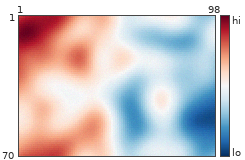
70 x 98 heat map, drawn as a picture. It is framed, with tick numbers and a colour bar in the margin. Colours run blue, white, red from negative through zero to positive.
No row or column stands out. The texture varies smoothly and slowly. The ninth with the highest average is the top left. Overall the values sit about 50% of the way up the scale. The field climbs toward the left. The ninth with the lowest average is the bottom right.
